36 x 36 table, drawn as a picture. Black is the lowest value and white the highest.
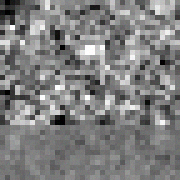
Seam: horizontal, 70% of the way down, the bottom part calmer. Mirror symmetry: none. Odd rows or columns: none. Stripes: none. Average level on the scale: 50%.
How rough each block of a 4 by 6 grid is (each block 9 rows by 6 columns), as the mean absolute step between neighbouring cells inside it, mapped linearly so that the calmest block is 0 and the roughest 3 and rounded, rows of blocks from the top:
3 2 2 2 2 2 | 2 2 2 2 2 2 | 2 3 2 2 2 2 | 0 0 0 0 0 0
